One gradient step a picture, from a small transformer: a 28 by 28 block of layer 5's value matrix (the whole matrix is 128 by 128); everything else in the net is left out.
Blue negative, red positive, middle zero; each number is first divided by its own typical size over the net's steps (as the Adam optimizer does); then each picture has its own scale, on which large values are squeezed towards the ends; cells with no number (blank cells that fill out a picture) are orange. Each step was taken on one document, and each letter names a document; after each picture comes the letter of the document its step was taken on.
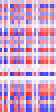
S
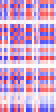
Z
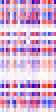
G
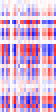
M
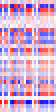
S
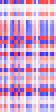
Z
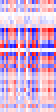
G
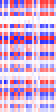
Z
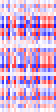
M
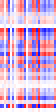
M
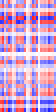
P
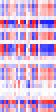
M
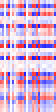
M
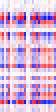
G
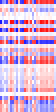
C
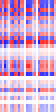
S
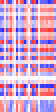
P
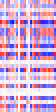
G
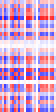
Z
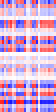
P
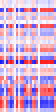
P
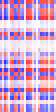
Z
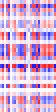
M
